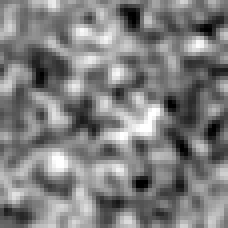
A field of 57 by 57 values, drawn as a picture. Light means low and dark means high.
The field is mottled with small blotches. The halves do not mirror each other. On average the colour sits 50% of the way up the scale. The histogram is bell-shaped. There are no lone odd cells.
